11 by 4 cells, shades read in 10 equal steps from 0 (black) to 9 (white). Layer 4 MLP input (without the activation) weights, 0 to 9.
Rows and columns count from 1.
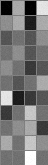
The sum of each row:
14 18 15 16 14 17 14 17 17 22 21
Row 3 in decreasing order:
5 4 3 3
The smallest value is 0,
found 2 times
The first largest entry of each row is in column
4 2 4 2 1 4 1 3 3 3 3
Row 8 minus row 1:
2 -2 7 -4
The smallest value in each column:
0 1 0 2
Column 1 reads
0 5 3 4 5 4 8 2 4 6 4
